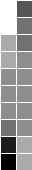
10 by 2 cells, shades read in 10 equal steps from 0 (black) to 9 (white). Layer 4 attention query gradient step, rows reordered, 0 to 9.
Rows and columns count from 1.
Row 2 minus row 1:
0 1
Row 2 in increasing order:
4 9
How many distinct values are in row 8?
2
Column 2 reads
3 4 4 5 5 5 5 5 6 6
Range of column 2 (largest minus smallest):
3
